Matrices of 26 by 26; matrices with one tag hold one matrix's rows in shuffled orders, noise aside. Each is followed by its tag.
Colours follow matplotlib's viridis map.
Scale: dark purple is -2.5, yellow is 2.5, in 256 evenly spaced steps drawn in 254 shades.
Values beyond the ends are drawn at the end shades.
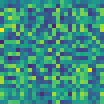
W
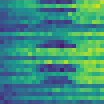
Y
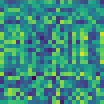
W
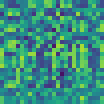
W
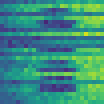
Y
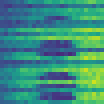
Y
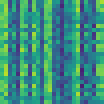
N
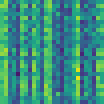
N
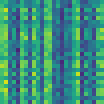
N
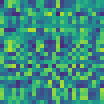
W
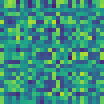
W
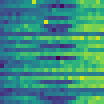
Y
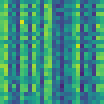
N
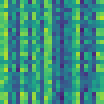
N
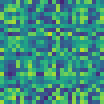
W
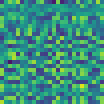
W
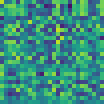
W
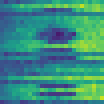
Y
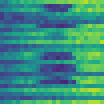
Y
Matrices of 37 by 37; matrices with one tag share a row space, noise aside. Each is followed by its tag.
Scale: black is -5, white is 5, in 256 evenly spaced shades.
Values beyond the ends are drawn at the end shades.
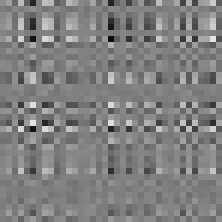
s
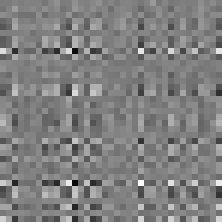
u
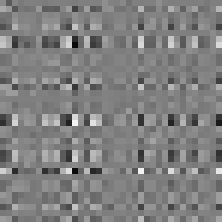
u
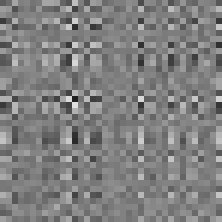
u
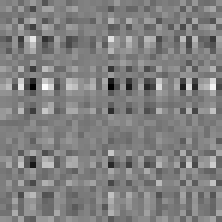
s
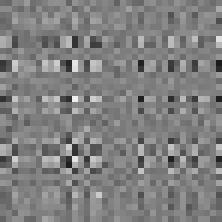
u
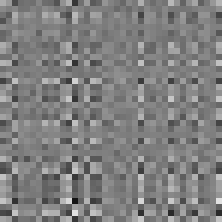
u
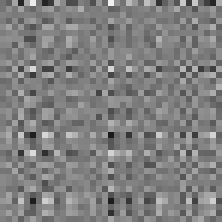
s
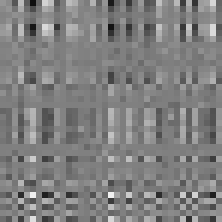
s
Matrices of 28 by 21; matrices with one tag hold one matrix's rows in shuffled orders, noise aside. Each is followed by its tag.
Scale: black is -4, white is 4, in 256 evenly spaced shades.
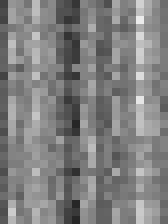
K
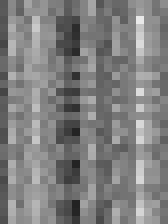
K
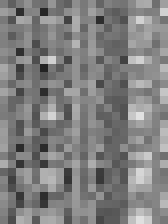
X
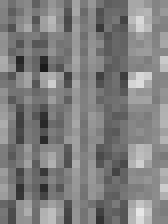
X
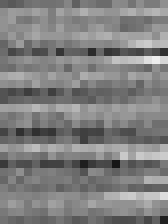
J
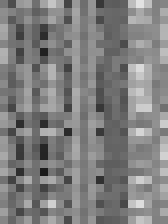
X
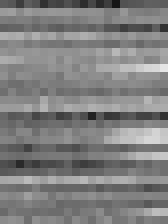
J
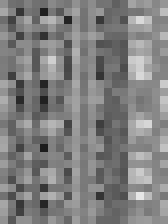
X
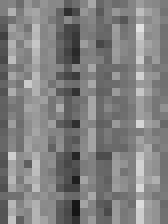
K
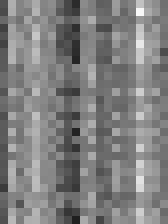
K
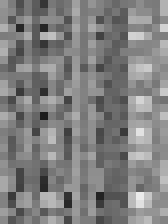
X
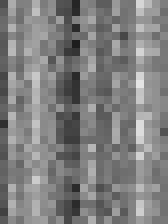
K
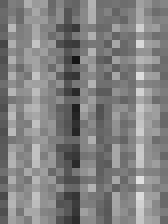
K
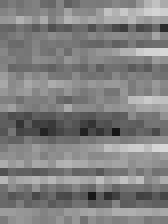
J
